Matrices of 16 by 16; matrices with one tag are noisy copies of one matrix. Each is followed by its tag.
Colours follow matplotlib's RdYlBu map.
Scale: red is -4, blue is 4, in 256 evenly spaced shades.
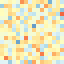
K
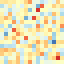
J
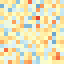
J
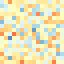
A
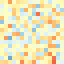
A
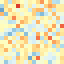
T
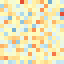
K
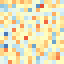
J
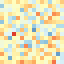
A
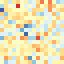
T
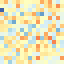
T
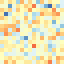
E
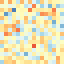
E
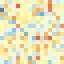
T
